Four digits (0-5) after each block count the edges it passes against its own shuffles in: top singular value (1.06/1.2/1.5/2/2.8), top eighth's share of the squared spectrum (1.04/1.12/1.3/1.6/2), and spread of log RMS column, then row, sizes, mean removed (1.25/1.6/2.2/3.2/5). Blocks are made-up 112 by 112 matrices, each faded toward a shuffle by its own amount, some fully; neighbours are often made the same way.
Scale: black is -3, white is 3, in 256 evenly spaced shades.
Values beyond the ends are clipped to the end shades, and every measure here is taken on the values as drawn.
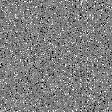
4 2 2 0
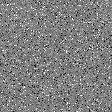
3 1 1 0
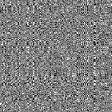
5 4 3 3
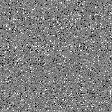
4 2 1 2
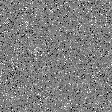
2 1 0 0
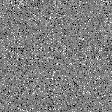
3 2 0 2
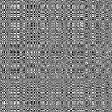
5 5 4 4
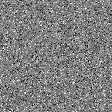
3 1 0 0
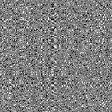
5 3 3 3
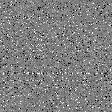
3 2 0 1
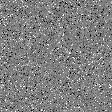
2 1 0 0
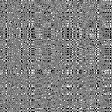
5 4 4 4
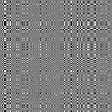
5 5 5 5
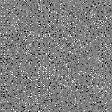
4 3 2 1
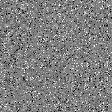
4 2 1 1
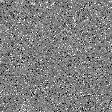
3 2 0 1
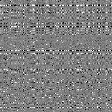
5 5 3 4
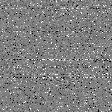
4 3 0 2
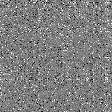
3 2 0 1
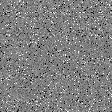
3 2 0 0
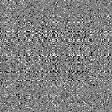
5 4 3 3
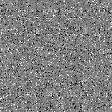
4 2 1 1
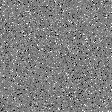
0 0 0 0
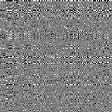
5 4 3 4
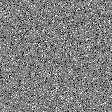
0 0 0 0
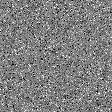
0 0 0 0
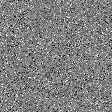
0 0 0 0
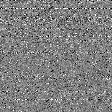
2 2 0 3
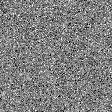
0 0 0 0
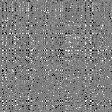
5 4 3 3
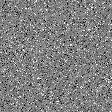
1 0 0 0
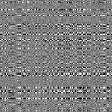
5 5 4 5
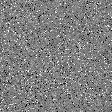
2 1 0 0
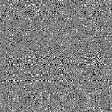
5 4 2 3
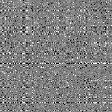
5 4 3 3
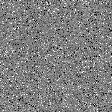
3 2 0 1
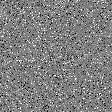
1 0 0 0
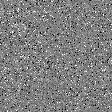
2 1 0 0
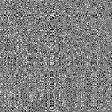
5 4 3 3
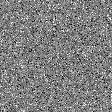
1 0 0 0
